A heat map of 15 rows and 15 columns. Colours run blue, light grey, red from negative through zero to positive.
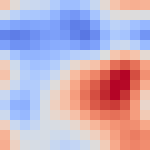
Lone odd cells: none. Mirror symmetry: none. Ninth with the lowest average: top middle. Average level on the scale: 50%. Ninth with the highest average: middle right.
